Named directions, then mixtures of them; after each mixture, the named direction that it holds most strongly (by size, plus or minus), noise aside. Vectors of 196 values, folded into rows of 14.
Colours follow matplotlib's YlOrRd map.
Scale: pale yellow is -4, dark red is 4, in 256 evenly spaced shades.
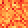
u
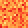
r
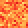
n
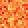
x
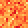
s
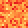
n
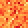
s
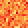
s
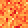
s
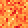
s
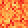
u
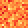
x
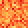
u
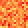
r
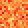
x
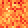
u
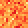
s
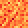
s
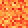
u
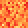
s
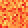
r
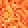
u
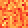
r
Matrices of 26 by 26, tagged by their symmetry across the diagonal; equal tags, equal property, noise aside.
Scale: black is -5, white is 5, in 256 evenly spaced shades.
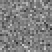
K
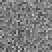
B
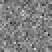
K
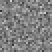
K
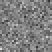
K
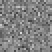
B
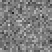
B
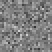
K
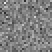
B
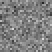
B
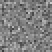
K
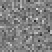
B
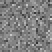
B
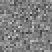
K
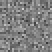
K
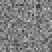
B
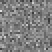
B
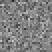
B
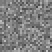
B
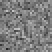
B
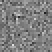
K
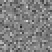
K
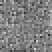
K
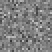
K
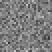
B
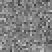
K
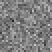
B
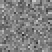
B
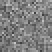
K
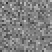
K
